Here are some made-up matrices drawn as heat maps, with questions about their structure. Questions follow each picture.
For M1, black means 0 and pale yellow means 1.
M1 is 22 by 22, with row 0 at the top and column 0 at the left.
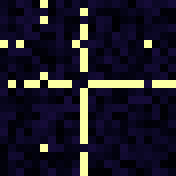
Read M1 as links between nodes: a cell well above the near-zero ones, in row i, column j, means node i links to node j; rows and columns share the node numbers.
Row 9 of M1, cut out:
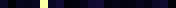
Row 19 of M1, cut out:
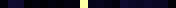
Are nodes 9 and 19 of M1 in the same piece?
no
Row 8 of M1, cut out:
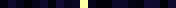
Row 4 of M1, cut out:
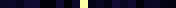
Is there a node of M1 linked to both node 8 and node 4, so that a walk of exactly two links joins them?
yes
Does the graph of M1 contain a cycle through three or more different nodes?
no
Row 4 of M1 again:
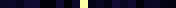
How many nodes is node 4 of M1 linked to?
1
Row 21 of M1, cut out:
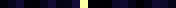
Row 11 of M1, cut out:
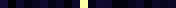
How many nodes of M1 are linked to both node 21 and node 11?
1
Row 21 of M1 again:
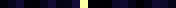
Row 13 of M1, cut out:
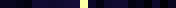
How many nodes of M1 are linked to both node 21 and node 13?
1
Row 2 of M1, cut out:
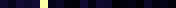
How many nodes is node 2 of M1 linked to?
1
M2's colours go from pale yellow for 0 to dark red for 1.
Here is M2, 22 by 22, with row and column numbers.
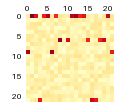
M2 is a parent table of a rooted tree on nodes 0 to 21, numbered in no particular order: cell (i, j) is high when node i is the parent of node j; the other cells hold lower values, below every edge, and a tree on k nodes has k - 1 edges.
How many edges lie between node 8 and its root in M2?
2
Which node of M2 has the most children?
0
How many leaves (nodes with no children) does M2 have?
18
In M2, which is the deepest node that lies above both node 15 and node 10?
6
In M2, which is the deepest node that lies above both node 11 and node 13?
0
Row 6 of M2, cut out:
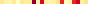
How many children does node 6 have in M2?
5
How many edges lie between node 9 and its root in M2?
0
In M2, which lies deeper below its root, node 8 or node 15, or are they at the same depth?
the same depth
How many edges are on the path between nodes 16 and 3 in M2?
2
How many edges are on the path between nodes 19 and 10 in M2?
2
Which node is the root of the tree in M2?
9
